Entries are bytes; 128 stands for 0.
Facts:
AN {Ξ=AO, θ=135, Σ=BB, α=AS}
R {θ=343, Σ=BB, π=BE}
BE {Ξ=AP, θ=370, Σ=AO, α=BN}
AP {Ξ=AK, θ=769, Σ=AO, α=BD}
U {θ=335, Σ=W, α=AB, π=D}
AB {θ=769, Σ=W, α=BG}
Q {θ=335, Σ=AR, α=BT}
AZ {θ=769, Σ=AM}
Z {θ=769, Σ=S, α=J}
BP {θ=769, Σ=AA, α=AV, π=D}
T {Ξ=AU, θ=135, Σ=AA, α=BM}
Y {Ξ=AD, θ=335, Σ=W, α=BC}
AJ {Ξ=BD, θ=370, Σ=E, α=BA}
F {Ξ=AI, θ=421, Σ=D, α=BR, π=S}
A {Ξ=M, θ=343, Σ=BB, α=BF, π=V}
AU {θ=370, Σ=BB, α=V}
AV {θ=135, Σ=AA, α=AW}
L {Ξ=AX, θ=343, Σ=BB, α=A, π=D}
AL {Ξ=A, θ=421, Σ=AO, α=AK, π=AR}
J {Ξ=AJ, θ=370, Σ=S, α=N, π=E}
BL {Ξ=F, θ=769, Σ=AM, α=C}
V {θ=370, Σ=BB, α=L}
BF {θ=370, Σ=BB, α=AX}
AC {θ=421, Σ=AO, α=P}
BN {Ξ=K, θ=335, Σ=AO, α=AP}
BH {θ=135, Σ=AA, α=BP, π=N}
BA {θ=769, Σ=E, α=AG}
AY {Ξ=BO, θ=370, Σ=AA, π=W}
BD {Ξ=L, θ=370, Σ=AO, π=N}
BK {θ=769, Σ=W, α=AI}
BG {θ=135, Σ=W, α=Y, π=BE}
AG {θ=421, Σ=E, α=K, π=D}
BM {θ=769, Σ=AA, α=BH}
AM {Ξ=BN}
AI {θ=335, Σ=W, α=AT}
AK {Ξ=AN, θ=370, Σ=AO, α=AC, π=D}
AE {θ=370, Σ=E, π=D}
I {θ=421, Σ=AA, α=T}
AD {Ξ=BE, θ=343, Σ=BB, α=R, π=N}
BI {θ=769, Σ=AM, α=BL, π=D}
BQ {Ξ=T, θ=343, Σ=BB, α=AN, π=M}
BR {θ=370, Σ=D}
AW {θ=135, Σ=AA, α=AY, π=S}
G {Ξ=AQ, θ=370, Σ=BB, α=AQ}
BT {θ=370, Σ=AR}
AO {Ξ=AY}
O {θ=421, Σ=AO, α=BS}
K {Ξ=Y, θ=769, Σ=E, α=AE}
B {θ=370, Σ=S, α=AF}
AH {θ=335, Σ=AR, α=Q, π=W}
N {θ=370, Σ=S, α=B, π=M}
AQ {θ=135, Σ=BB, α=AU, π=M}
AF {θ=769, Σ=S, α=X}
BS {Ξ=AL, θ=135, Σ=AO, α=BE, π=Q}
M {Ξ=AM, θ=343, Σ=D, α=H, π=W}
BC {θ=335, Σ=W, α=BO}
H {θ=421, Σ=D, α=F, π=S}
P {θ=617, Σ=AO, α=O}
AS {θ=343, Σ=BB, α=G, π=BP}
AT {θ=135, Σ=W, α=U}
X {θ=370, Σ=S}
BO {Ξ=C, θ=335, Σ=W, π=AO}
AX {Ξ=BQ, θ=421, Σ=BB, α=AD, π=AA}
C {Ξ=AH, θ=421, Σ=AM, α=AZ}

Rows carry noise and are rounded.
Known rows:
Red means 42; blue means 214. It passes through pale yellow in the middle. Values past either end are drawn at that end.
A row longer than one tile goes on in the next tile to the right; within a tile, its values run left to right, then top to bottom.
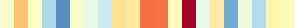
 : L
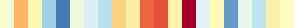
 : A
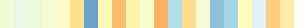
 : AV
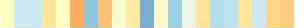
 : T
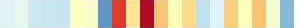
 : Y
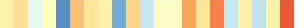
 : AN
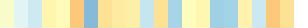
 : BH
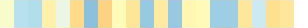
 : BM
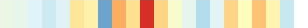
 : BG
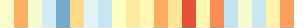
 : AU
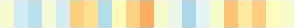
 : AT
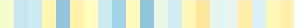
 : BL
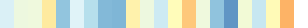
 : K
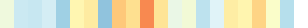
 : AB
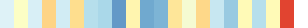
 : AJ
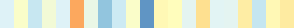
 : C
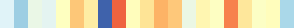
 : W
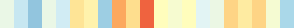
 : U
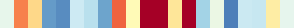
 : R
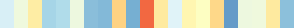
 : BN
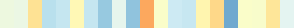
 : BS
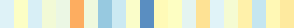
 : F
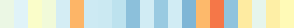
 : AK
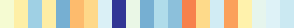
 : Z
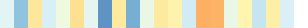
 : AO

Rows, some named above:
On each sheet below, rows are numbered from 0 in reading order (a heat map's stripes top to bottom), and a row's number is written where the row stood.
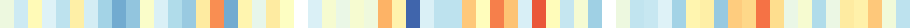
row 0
P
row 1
S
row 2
AB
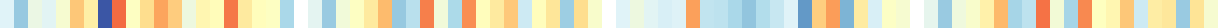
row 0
W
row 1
AA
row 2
AC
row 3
AA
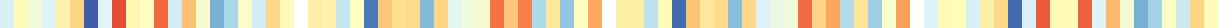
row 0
AY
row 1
BQ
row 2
BQ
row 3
AY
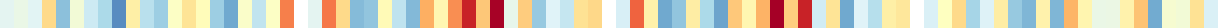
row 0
BA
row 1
BF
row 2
AX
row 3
BE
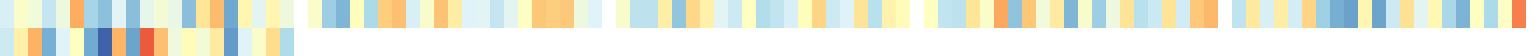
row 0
O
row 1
BK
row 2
M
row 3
T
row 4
AG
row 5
BD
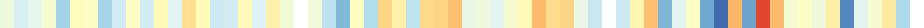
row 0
AZ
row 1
AI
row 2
BD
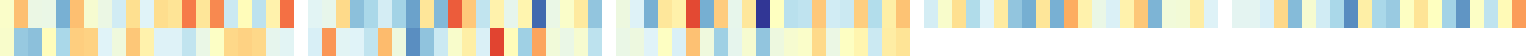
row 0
G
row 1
AP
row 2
I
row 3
BE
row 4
BA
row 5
BK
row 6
X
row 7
BT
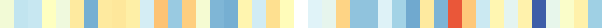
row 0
BP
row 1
AP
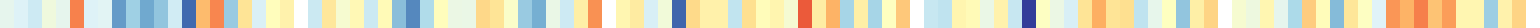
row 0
AL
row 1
AE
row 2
AS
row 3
E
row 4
BB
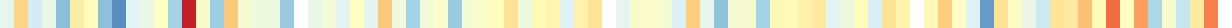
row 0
AF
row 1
BT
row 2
BR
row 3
AQ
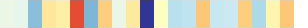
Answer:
I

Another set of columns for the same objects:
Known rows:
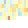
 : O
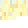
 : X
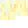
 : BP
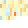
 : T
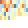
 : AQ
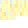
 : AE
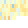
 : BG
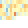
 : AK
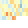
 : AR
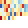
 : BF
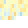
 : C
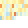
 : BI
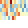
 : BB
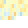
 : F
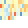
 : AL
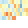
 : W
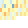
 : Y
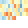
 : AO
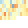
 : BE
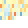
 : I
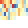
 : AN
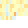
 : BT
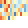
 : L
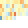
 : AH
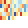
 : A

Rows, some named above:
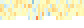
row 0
U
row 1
AC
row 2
X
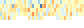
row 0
BS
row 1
BN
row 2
AT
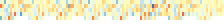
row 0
AL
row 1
AT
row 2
BE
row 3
AC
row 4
AC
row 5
AP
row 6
BK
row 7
BH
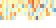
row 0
M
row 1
G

